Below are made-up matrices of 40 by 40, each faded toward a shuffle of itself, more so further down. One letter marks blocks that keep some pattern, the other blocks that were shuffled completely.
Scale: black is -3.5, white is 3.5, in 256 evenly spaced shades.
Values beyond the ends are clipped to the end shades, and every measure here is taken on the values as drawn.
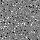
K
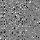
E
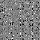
E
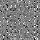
E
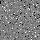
K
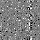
E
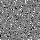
K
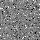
K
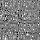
E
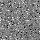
K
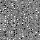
E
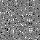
E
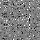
E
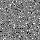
K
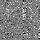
E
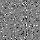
E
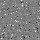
K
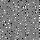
E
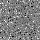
K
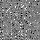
E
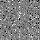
E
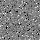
K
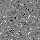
K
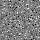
K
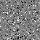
E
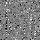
E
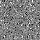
E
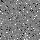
K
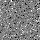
K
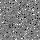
K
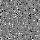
E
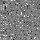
E
